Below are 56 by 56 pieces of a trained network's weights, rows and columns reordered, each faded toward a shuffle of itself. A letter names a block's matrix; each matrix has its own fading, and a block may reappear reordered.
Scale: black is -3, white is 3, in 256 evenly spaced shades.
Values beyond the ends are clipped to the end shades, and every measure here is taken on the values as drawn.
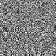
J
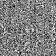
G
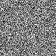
G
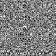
J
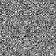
J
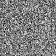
G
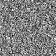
G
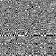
J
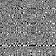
J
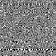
J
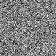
G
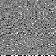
J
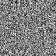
G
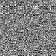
J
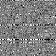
J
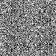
G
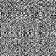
J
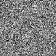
G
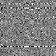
J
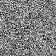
G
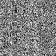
G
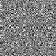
J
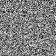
G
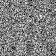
G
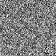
G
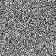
G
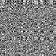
J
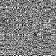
J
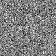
G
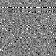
J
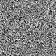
G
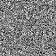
G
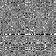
J
